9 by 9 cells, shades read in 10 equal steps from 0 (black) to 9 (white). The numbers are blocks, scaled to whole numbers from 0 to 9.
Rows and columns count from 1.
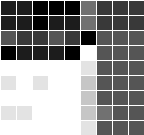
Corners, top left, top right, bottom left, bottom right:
1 2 9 3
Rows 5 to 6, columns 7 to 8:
3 3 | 3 3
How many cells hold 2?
9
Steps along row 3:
down same up down down up same same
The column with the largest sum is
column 6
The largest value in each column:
9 9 9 9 9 9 4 3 3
